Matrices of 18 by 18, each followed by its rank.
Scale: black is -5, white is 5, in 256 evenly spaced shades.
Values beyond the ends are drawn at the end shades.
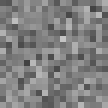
full rank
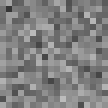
full rank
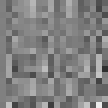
two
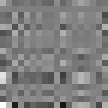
two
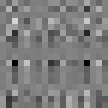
two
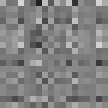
two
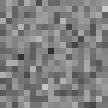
full rank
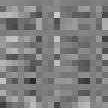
two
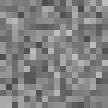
full rank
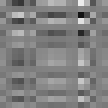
one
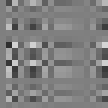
one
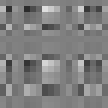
one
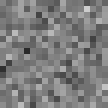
full rank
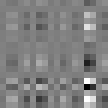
one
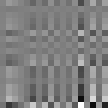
one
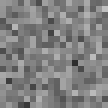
full rank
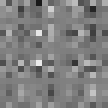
two
